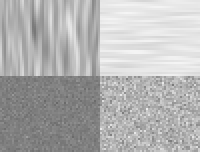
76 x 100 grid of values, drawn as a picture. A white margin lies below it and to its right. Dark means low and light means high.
The table splits into 2 rows of 2 panels. Panel 1,1: high, streaked downward. Panel 1,2: very high, streaked across, faint in contrast. Panel 2,1: middling, fine-grained, faint in contrast. Panel 2,2: high, fine-grained.
